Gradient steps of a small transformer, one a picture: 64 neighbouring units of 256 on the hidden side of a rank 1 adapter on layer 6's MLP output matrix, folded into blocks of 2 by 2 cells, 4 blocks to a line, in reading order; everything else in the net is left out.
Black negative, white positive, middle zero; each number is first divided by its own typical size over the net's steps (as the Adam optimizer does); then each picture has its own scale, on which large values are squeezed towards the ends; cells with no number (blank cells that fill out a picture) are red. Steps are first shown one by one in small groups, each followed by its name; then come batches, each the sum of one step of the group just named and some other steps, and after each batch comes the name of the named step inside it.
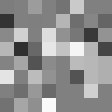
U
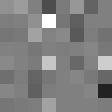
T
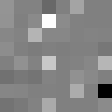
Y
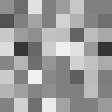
U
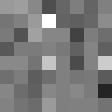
T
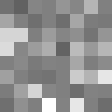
U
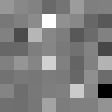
Y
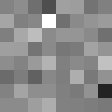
T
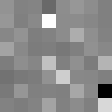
Y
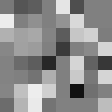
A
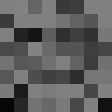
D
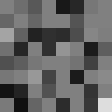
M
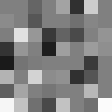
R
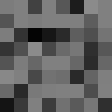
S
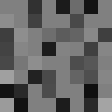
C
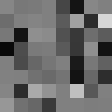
A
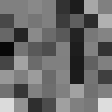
R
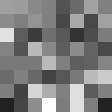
D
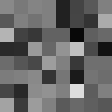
M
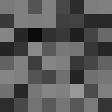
S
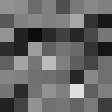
S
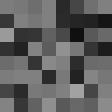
M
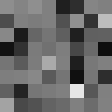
M
